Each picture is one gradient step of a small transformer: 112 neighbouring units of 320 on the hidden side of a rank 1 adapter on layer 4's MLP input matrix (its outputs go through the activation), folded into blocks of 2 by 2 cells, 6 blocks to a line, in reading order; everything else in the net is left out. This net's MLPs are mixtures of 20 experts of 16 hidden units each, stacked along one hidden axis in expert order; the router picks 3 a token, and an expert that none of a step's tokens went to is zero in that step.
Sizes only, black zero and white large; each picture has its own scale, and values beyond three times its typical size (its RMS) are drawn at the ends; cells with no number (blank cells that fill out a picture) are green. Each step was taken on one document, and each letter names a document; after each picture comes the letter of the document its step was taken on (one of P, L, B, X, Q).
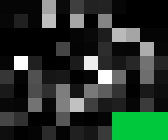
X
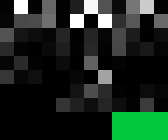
X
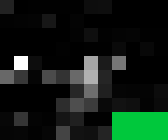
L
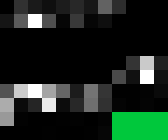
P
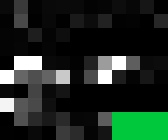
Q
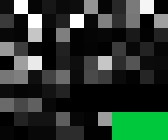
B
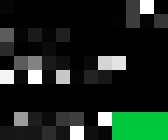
Q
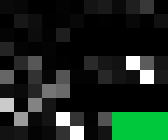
Q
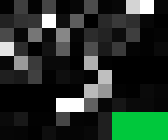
X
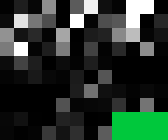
X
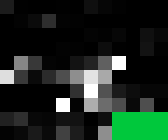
L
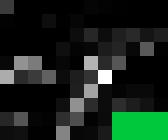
L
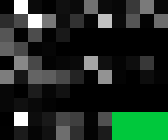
B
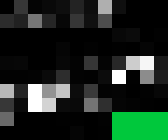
P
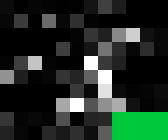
L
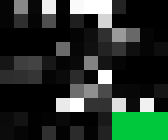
X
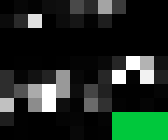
P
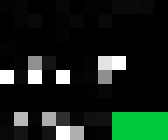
Q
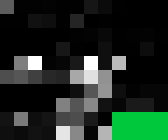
L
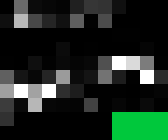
P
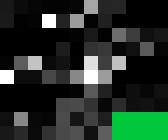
L
